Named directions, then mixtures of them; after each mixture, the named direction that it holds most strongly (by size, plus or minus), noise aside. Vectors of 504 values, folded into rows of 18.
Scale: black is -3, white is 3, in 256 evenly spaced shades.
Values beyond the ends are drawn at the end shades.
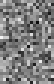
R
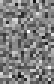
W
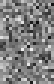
R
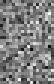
R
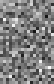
W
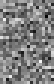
R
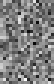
R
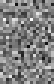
W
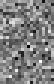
R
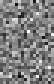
W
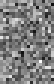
R
